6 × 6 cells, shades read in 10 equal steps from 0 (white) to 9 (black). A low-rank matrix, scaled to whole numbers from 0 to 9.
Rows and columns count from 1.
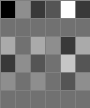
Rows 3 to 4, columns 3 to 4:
3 4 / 6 5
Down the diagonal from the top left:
9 5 3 5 6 5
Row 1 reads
9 4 7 6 0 7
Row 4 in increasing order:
2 4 5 6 6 7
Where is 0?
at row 1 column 5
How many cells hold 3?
3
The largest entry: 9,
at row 1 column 1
